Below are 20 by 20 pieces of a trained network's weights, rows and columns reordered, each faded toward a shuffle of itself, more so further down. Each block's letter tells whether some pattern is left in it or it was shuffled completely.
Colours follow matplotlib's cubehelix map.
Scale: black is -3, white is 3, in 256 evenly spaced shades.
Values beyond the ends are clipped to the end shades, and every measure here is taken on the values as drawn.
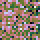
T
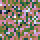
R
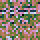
T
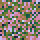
R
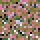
R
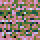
T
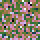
R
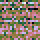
T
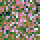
R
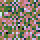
T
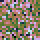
R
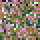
R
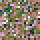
R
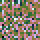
T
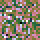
T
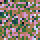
R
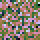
R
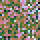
T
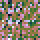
T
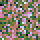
R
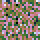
T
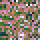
T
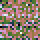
T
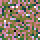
R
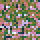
T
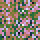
T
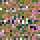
T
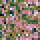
T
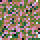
R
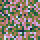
R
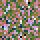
R
